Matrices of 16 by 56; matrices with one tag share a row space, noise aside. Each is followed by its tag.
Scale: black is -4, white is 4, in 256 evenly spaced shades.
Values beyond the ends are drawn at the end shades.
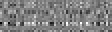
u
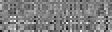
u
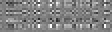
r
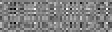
u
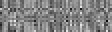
u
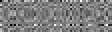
u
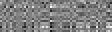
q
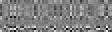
u
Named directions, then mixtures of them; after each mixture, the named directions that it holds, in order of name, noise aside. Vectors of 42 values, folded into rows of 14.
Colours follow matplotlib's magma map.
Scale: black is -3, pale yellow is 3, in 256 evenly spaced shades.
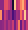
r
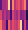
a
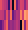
a, r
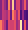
a, r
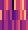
r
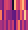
r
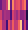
a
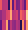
a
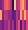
r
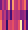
a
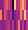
r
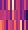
a, r
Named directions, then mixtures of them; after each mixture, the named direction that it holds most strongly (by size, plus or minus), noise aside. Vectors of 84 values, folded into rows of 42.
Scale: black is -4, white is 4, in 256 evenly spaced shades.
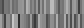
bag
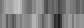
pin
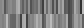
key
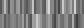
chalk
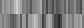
pin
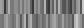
chalk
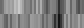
pin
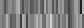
key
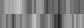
pin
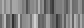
bag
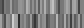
bag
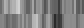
pin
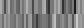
chalk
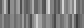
chalk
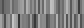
bag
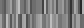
key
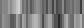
pin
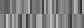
key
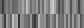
bag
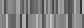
key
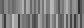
bag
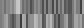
key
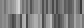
key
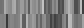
key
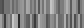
bag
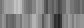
pin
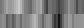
pin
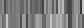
key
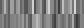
chalk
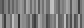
bag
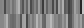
key
